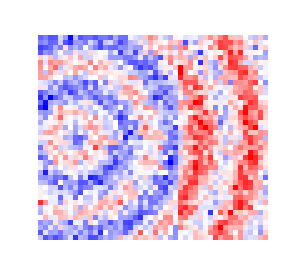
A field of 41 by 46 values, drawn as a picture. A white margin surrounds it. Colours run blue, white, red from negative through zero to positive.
Histogram: bell-shaped. Rings: centred on the middle left. Seam: vertical, 60% of the way across, the right part higher. Ninth with the highest average: middle right.
